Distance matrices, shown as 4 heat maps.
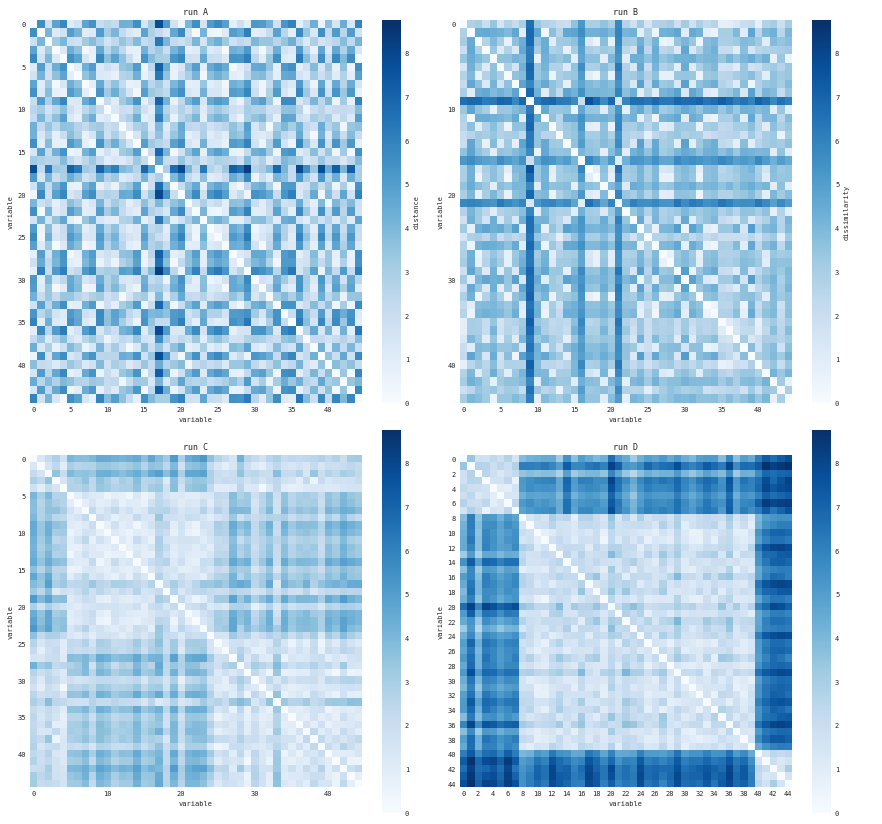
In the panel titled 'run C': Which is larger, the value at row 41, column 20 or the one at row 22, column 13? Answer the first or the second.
the first
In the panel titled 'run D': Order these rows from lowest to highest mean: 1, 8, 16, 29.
8, 16, 29, 1
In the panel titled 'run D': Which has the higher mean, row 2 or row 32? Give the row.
2
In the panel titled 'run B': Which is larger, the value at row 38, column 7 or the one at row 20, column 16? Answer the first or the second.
the second
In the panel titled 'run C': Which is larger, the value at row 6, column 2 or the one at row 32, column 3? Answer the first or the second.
the first
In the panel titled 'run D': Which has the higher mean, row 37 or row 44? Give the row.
44
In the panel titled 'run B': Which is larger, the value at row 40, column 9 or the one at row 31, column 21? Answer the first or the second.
the first
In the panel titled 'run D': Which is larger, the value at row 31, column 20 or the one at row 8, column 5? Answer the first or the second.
the second
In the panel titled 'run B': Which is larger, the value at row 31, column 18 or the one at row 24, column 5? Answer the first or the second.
the second
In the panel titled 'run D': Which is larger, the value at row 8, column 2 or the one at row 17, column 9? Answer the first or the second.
the first
